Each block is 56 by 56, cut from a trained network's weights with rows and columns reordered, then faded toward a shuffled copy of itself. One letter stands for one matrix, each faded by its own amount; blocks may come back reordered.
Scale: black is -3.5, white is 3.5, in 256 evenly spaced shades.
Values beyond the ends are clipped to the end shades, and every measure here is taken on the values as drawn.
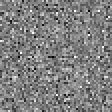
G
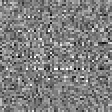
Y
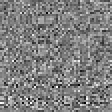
Y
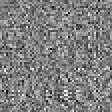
Y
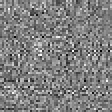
Y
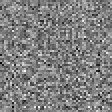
Y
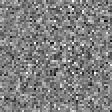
G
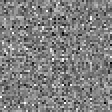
G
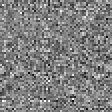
Y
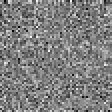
Y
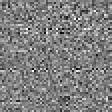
Y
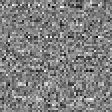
Y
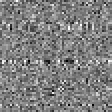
Y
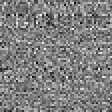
Y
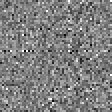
G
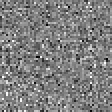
G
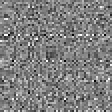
Y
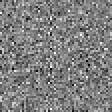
G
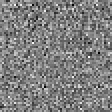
Y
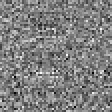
Y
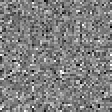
G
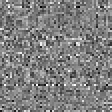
Y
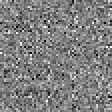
G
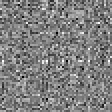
Y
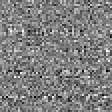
Y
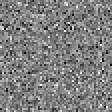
G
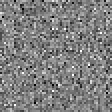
G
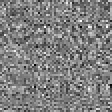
Y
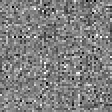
G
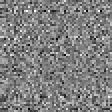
Y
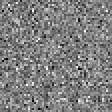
G
